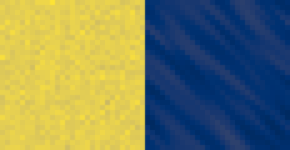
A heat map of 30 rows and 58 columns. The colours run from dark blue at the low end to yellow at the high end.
It is made of 1 by 2 panels. Panel 1,1: very high, fine-grained, faint in contrast. Panel 1,2: very low, slanting down to the right, faint in contrast.
